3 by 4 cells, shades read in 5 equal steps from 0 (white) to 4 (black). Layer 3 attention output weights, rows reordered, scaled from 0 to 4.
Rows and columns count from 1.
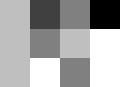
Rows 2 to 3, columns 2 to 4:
2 1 0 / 0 2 0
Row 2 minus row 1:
0 -1 -1 -4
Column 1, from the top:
1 1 1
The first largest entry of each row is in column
4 2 3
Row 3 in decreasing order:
2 1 0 0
